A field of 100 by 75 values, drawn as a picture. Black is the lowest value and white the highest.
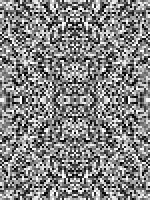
The histogram is flat. No overall slope runs across the table. No regular stripes run through it. No seam splits the table. Its left and right halves mirror each other, and so do its top and bottom. The texture is fine-grained noise.
